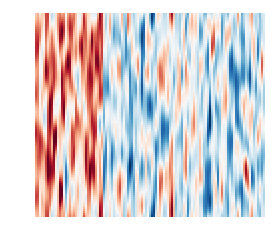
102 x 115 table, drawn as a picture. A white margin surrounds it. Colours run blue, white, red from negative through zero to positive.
Overall the values sit about 50% of the way up the scale. The left part is higher, up to a seam about 30% of the way across. Streaks run downward.
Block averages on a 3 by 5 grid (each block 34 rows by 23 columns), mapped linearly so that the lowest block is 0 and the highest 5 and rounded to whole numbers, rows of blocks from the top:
53110 | 53011 | 43111
